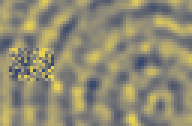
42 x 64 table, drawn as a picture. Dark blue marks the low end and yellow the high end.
Rings spread out from the bottom right. No single row or column stands out from its neighbours. In the middle left lies a patch that is rougher than the rest. The histogram is bell-shaped. On average the colour sits 60% of the way up the scale.
